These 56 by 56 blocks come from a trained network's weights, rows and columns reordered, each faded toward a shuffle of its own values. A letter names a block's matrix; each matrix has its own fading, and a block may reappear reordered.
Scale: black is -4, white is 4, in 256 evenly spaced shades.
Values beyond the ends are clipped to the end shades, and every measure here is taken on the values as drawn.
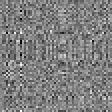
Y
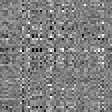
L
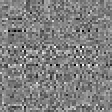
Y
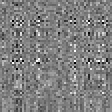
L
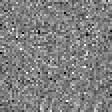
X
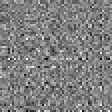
Y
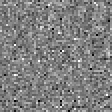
X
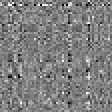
L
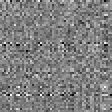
Y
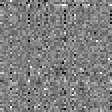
L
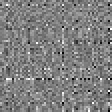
L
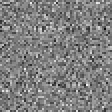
X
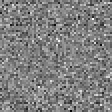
X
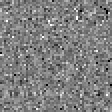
X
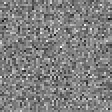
X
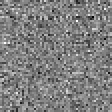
X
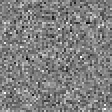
X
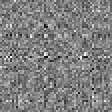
Y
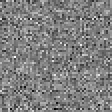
X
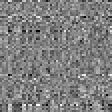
Y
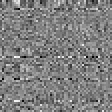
Y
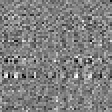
Y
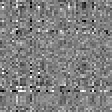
L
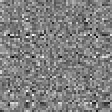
Y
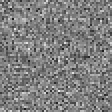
X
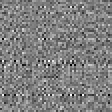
Y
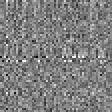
Y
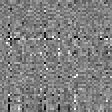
L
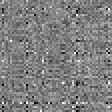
L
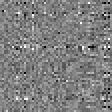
L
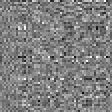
Y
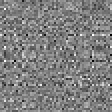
Y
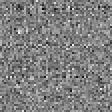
X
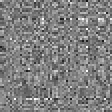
Y
